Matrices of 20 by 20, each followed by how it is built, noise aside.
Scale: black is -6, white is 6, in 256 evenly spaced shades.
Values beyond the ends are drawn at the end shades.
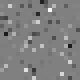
sparse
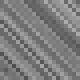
Toeplitz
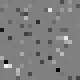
sparse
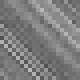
Toeplitz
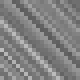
Toeplitz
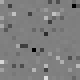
sparse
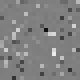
sparse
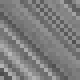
Toeplitz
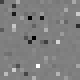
sparse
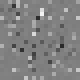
sparse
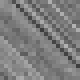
Toeplitz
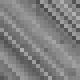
Toeplitz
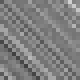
Toeplitz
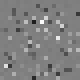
sparse
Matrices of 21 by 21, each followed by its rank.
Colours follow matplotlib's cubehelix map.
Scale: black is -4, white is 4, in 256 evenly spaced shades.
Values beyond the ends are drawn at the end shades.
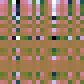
one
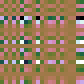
one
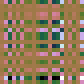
one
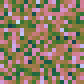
full rank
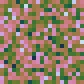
full rank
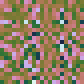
three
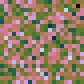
full rank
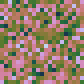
full rank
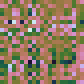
three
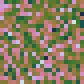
full rank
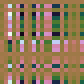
one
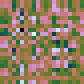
three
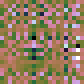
three
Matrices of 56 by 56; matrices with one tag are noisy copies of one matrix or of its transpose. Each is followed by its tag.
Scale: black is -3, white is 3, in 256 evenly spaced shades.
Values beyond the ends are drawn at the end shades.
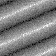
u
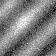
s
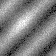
s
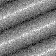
u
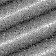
u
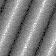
u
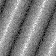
u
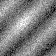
s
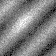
s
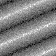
u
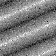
u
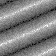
u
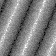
u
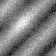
s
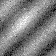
s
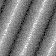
u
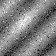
s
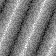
u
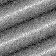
u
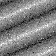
u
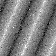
u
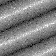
u
